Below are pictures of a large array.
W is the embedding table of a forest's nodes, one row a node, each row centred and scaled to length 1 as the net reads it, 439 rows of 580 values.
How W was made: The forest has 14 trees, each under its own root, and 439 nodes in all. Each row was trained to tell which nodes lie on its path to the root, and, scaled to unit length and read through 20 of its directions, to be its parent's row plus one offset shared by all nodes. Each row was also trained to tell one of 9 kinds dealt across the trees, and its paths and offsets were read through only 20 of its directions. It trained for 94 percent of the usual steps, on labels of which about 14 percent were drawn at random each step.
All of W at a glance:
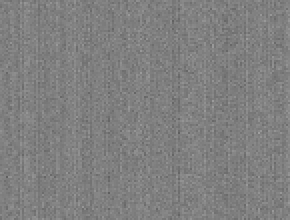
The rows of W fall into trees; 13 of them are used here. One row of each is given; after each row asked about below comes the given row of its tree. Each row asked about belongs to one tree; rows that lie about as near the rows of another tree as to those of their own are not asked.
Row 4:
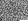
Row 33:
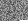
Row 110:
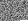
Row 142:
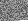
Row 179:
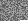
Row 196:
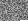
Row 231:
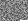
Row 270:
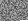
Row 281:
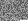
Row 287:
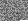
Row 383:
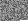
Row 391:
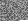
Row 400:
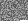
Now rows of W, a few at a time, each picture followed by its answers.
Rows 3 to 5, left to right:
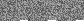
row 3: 400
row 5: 383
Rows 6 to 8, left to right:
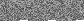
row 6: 4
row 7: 400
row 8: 281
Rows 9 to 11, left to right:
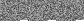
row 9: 196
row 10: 281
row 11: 110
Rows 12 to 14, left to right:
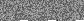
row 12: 281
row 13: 383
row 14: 33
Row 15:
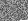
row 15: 281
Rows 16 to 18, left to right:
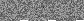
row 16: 270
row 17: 196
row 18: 383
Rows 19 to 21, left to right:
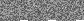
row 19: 383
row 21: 110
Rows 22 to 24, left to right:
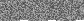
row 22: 110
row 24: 281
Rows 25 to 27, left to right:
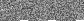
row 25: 33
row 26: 400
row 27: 110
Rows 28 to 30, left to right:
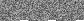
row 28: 33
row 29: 33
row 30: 33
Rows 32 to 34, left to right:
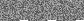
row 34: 270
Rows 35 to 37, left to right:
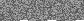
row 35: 400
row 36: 281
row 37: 270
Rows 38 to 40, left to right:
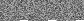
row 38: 270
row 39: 196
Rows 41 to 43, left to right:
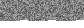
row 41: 270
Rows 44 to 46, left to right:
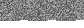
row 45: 391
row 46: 110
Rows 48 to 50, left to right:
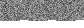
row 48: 110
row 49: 281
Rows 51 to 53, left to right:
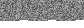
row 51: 391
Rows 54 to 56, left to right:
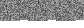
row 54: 281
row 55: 231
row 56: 33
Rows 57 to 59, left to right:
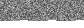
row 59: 270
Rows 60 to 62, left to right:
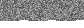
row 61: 33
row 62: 110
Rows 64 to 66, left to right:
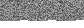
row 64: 196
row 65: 231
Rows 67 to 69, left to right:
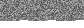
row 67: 179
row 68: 33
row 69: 4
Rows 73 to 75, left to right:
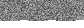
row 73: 196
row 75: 4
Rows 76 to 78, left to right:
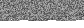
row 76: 33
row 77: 270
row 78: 33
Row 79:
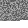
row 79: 196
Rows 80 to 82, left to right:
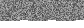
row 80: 33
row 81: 110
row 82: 281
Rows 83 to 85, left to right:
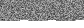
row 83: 110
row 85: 179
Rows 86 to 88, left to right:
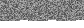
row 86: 33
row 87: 231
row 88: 400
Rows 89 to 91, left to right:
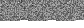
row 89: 196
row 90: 33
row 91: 33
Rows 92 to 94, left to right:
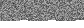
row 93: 400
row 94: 400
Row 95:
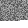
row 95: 33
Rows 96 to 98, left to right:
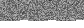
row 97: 270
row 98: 231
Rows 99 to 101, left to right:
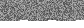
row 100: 400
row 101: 400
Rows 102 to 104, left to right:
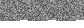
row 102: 270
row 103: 33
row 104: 231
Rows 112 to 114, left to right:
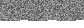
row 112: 110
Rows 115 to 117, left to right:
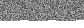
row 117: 110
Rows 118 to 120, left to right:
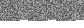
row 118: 110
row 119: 281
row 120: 33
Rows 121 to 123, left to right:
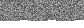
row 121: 196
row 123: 400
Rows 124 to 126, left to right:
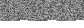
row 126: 196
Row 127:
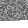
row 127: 400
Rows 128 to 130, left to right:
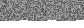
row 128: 33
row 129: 231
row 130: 383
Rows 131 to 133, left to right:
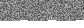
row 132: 179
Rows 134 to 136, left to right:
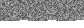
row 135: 281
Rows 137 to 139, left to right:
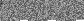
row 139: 231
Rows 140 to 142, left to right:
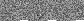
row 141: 391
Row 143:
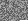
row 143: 400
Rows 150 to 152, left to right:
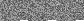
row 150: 196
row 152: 196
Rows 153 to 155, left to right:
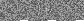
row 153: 270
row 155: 270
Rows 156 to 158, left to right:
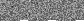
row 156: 110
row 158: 196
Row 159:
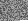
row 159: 142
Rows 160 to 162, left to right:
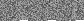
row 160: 391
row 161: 400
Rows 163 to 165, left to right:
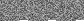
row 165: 110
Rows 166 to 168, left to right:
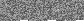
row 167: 281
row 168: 33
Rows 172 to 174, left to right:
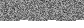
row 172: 110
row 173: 196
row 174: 196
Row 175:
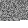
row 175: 196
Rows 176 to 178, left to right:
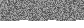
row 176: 270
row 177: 196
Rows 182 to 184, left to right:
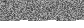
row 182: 33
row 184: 4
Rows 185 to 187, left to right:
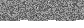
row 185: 110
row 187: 281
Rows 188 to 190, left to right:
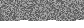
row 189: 400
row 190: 231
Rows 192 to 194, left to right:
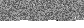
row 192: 33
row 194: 33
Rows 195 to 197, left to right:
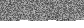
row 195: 281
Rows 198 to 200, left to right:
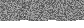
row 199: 383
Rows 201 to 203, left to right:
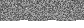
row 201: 281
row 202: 270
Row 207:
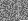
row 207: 391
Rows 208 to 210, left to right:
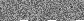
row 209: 270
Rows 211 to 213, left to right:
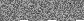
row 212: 33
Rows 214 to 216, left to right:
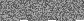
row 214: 400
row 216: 281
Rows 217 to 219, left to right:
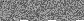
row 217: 383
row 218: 33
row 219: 270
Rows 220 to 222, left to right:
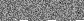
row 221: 33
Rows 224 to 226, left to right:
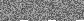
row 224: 270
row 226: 400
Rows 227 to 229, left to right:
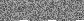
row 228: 110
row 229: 400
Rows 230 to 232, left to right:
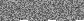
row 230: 4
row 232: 281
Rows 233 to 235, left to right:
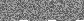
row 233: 281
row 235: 33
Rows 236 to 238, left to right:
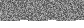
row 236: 196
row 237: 281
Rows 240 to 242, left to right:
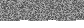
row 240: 110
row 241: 196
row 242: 281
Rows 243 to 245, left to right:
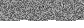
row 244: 110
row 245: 270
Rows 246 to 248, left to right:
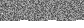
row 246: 110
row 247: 33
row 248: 270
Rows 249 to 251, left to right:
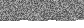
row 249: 400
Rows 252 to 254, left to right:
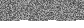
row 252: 391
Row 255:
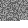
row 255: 287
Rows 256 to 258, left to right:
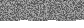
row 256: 231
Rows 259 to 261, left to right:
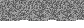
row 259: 400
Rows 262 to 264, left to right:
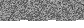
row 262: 383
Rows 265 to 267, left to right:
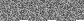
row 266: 196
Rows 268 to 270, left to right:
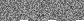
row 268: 281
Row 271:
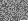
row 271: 4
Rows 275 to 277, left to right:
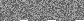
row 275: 33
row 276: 270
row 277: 391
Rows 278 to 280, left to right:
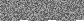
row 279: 196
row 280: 110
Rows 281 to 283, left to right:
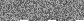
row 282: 383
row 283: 33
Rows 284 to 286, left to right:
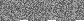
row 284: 4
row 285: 4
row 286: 391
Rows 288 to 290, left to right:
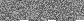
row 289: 383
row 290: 4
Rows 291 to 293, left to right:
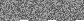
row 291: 281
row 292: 400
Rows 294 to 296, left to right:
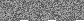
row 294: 110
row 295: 33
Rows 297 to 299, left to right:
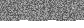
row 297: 281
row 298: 270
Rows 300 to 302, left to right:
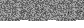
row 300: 383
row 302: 383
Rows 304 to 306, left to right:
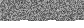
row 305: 400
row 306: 33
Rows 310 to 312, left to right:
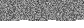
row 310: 33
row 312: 281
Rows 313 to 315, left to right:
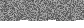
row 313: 110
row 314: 231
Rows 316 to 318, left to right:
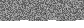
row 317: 287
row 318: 270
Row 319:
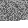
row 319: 4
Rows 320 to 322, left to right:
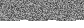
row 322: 400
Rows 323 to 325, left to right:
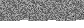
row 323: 270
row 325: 231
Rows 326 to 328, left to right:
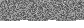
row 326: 196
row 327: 110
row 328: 110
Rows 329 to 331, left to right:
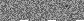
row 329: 400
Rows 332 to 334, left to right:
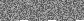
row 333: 400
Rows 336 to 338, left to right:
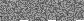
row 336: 270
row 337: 287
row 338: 179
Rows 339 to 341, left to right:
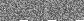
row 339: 270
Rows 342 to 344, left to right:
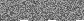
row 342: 110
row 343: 196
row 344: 110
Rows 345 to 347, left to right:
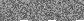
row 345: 33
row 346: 196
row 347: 270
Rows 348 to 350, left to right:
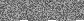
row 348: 400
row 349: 196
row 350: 281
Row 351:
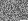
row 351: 281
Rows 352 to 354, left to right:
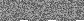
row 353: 110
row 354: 383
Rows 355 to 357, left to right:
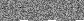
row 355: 110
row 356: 281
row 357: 270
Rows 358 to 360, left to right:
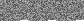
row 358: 400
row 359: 196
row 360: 281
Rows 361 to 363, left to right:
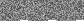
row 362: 196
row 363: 110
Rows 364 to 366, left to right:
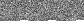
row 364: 383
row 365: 196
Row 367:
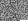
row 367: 110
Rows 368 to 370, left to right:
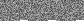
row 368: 231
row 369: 179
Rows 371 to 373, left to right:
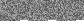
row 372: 281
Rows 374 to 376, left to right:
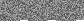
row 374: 196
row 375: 400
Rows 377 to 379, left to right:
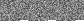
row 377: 270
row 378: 270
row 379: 270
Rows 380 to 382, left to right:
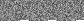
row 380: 281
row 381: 270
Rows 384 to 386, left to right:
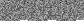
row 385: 281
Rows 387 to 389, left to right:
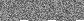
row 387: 196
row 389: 196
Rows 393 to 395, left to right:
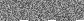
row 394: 270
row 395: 391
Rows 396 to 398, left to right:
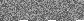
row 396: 4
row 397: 33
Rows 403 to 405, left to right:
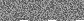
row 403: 196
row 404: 110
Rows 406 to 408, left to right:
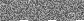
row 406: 270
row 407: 270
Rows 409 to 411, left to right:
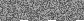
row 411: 391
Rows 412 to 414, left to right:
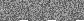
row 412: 391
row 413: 33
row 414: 196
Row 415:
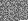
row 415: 231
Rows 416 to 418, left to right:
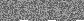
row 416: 110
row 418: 110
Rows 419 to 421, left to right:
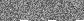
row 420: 196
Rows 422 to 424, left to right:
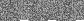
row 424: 400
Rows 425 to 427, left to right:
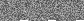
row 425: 281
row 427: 196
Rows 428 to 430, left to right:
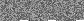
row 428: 196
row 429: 270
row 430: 110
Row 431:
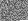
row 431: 270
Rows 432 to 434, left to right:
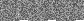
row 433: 281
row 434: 281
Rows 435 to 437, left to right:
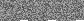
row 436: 231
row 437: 281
